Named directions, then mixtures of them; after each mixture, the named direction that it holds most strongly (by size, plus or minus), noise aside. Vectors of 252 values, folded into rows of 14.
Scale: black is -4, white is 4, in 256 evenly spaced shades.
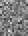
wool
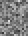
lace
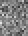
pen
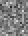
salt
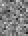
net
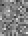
net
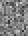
lace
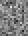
salt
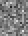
salt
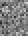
pen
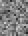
net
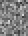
lace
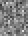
salt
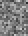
lace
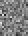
wool
